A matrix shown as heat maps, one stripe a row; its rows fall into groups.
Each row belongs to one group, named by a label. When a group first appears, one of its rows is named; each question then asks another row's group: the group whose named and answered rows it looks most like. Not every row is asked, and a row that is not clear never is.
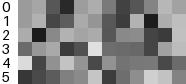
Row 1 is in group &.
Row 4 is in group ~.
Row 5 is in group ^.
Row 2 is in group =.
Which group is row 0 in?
&
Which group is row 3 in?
&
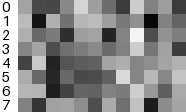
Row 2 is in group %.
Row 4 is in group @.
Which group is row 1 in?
=
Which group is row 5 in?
@
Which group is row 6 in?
@
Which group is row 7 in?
=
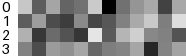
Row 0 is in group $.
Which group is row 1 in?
@
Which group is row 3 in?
=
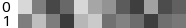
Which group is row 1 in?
&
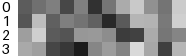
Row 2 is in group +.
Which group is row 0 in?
@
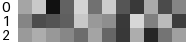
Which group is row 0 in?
+
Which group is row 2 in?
&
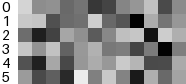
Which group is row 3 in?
$
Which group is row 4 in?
=
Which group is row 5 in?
+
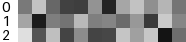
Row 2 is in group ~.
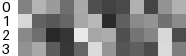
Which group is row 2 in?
+
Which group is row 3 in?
&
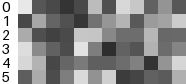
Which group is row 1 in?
@
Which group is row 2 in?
+
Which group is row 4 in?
&
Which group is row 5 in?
+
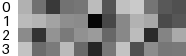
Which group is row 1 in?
~
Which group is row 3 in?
~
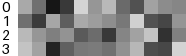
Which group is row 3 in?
@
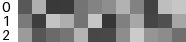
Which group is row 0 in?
@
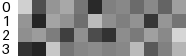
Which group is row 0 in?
~
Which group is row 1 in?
=
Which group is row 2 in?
@
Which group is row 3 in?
=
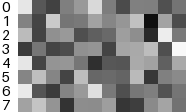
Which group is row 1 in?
=
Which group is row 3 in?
@
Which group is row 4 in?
~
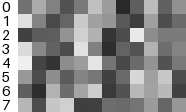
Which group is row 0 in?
+
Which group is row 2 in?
^
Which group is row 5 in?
%
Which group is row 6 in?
^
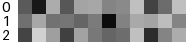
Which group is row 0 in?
=
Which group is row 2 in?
&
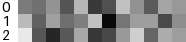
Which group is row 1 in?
$
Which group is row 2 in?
%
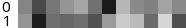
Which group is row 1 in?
%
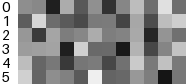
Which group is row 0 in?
%
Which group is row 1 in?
&
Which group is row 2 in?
=
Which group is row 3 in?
&
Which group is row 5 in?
$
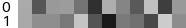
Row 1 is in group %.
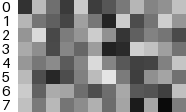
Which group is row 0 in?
@
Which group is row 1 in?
%
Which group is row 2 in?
+
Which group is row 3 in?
^
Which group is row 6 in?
~
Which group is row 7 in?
$
